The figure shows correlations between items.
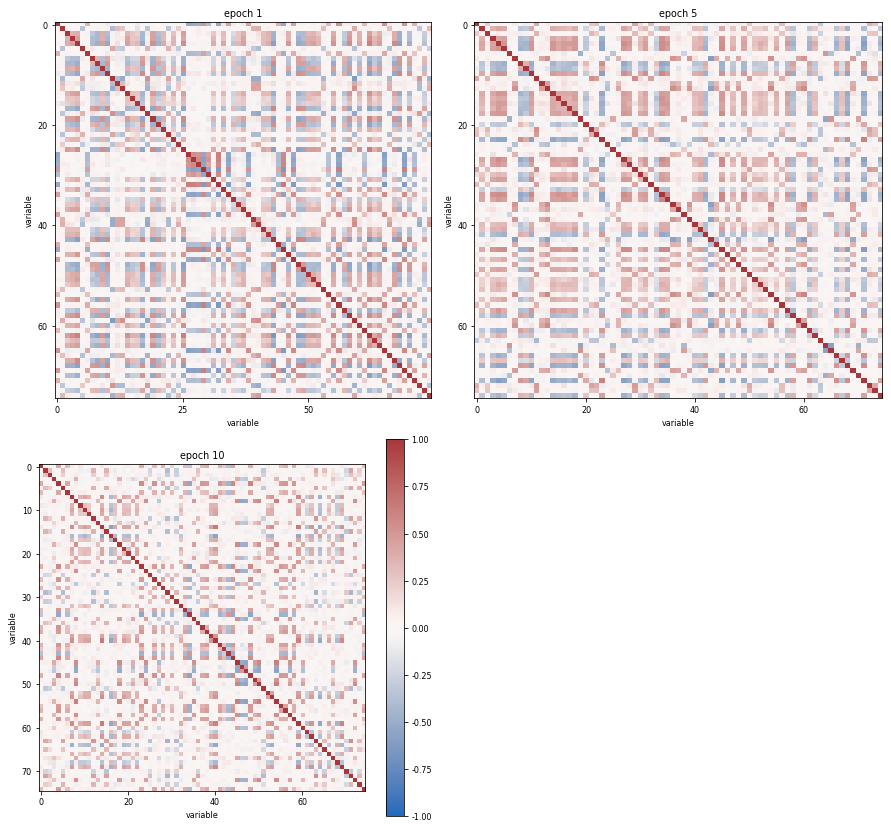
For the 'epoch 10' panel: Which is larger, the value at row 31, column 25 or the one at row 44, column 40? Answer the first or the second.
the first
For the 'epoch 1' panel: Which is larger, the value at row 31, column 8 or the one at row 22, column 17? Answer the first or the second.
the second
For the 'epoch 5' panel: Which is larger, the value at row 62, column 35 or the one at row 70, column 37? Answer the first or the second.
the first
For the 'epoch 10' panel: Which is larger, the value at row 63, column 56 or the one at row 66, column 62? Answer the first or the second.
the second
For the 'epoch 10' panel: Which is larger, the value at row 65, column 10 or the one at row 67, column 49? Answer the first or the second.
the second
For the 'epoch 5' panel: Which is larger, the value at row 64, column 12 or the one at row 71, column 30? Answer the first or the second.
the first
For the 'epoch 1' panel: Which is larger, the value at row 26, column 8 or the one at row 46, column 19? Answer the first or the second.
the second
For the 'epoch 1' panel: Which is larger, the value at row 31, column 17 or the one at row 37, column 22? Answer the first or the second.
the second
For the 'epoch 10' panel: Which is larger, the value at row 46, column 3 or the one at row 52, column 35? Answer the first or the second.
the second
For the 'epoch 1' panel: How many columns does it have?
75
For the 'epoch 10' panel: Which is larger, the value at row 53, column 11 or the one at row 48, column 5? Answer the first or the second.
the first
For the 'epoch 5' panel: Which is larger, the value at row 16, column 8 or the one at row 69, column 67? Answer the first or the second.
the second
